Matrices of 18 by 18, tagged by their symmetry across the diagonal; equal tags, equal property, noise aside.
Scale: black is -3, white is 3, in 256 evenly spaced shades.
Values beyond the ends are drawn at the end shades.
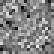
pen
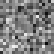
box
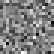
box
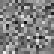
box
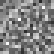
pen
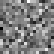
box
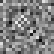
pen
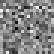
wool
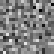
box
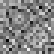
pen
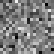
wool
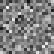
pen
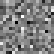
box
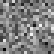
wool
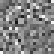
pen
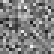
box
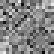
pen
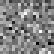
wool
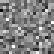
wool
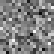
box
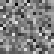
box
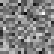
wool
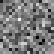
pen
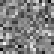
pen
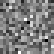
wool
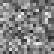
wool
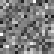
pen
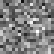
wool
